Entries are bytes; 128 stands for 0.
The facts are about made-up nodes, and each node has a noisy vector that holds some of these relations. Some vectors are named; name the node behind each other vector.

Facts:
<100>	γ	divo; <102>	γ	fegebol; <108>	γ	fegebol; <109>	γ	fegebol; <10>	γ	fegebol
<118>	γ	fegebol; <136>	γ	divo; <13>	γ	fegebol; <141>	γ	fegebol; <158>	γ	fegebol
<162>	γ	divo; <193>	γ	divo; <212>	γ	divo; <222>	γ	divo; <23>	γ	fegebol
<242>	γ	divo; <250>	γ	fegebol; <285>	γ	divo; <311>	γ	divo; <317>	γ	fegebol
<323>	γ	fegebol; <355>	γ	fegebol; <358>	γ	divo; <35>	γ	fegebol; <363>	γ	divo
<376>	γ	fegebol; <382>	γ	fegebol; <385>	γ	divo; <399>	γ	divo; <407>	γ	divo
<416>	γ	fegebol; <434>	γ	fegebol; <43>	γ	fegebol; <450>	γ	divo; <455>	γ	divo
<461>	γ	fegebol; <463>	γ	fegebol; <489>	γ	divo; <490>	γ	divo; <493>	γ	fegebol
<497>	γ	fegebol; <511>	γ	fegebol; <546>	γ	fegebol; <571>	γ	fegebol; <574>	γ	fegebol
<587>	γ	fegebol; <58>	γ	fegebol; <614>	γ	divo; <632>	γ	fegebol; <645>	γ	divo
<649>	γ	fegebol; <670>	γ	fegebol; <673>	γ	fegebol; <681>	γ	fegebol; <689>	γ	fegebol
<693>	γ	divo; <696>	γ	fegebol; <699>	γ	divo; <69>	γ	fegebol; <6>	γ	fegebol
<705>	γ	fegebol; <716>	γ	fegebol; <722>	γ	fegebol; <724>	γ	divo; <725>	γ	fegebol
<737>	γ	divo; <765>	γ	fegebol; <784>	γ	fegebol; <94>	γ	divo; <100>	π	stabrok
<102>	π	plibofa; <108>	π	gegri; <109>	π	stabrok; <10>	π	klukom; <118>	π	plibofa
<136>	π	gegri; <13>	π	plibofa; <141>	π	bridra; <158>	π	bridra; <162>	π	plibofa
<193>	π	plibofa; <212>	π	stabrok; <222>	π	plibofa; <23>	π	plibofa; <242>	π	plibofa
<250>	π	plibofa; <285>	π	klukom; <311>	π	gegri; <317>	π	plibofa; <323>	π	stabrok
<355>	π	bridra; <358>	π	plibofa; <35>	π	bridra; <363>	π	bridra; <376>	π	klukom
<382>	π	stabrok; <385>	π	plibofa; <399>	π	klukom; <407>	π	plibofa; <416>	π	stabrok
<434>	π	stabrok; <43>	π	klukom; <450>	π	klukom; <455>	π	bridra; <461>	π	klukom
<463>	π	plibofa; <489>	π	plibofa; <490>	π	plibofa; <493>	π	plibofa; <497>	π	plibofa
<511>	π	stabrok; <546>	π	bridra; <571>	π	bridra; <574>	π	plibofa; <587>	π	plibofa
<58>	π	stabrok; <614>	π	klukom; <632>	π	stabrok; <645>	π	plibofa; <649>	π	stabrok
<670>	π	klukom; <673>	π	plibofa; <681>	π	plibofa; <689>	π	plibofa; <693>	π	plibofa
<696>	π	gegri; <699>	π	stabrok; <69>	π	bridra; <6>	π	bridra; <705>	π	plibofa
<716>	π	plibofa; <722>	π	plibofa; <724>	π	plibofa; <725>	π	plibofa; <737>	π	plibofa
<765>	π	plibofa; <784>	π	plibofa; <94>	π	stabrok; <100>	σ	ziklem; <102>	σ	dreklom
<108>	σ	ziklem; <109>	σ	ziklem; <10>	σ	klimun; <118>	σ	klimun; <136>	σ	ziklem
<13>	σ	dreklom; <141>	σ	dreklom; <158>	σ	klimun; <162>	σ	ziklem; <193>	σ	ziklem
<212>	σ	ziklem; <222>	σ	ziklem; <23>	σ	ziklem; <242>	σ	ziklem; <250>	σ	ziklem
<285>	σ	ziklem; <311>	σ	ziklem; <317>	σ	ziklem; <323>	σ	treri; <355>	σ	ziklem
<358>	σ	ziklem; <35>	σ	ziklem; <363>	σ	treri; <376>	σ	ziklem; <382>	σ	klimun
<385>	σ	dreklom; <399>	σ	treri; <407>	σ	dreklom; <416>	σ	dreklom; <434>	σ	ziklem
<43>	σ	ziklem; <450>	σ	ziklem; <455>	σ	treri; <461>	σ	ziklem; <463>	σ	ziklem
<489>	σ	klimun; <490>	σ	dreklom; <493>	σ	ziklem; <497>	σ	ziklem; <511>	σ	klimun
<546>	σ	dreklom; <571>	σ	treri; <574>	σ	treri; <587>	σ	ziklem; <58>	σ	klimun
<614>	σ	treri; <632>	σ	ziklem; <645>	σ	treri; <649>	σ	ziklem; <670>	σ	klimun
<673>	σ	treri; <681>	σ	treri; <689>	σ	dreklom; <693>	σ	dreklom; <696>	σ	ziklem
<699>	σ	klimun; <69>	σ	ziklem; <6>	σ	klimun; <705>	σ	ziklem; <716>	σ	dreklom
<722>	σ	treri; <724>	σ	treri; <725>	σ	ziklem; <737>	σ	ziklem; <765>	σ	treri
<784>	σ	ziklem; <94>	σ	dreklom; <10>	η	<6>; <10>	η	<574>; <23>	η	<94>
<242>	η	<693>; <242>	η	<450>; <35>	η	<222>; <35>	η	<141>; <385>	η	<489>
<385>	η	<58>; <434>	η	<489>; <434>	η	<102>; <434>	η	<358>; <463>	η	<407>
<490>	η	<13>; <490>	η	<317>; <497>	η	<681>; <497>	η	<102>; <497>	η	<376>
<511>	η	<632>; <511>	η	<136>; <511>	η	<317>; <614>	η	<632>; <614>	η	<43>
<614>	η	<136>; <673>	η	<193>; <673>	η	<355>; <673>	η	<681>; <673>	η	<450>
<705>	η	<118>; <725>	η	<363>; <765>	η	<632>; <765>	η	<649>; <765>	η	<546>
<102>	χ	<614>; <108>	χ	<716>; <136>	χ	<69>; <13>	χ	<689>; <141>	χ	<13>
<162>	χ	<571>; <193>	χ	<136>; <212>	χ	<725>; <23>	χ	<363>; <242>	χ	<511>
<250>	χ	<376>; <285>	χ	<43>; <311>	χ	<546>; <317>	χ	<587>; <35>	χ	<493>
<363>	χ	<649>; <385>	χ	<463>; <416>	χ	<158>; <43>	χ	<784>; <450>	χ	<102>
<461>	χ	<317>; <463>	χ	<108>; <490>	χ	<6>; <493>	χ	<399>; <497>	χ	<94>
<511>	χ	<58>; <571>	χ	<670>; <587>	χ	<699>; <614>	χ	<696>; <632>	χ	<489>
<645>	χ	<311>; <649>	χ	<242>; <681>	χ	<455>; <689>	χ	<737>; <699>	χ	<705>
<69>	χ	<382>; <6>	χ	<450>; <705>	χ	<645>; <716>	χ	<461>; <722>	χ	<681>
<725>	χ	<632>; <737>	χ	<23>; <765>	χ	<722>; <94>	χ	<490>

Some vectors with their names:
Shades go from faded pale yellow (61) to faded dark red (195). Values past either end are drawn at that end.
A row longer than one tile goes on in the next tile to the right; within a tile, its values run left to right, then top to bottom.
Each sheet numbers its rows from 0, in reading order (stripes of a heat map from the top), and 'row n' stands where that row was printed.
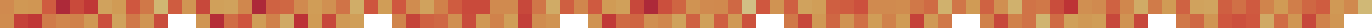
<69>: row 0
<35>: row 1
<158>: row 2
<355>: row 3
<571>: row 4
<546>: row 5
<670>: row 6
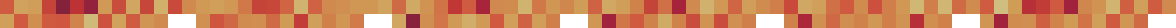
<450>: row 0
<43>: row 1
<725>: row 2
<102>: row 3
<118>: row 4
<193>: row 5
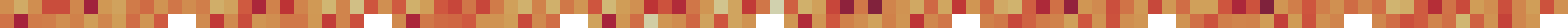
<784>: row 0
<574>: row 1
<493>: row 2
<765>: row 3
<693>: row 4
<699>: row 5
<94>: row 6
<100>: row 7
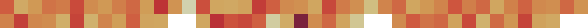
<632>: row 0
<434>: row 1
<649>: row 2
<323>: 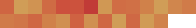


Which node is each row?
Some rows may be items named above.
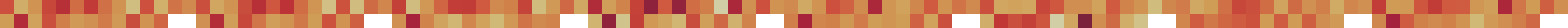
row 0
<681>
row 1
<681>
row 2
<136>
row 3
<673>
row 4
<784>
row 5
<434>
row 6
<461>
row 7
<696>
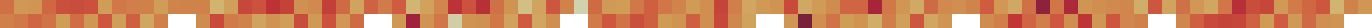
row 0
<323>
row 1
<363>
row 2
<765>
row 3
<58>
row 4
<705>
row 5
<416>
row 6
<376>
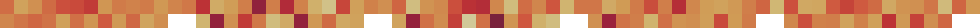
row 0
<323>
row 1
<497>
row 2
<385>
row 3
<317>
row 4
<141>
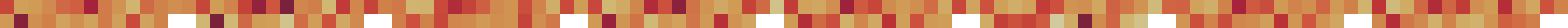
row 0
<705>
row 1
<242>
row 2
<455>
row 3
<490>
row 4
<35>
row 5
<434>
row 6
<10>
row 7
<311>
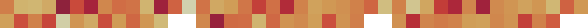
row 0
<614>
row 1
<317>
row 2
<737>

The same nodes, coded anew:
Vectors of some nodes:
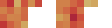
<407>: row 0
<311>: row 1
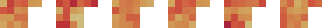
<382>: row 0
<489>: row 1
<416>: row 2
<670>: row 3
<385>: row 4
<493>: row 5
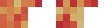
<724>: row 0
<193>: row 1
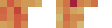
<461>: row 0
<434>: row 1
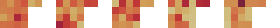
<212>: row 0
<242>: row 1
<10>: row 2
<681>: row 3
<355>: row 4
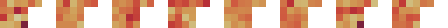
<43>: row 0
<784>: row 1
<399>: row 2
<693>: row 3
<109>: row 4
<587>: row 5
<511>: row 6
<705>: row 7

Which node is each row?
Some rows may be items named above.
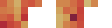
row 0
<737>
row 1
<455>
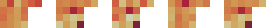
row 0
<784>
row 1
<546>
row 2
<632>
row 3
<434>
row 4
<546>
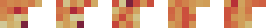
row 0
<546>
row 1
<632>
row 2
<450>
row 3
<461>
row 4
<118>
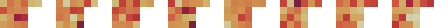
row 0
<35>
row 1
<649>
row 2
<10>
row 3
<136>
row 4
<323>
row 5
<450>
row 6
<497>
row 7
<102>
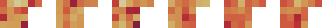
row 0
<765>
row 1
<58>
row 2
<614>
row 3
<108>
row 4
<162>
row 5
<645>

